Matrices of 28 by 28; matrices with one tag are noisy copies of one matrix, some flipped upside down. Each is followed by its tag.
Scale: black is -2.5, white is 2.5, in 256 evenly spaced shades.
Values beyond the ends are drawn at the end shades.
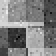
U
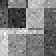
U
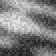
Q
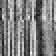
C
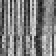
C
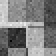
U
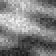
Q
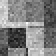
U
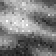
Q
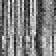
C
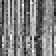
C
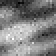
Q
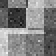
U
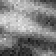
Q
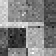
U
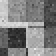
U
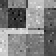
U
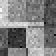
U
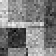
U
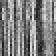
C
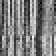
C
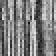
C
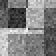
U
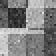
U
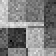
U
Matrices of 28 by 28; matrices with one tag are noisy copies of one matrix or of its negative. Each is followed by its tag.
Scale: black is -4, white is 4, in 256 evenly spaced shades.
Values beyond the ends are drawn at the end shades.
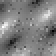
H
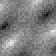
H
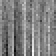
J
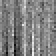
J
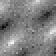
H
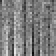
J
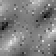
H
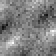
H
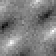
H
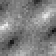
H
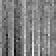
J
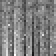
J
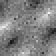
H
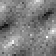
H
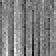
J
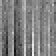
J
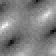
H
